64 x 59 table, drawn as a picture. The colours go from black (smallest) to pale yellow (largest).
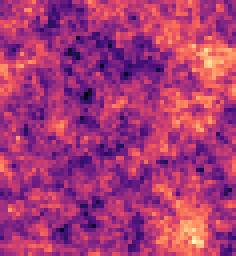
On average the colour sits 50% of the way up the scale. The texture is blotchy. No single row or column stands out from its neighbours. The histogram is bell-shaped. No regular stripes run through it.
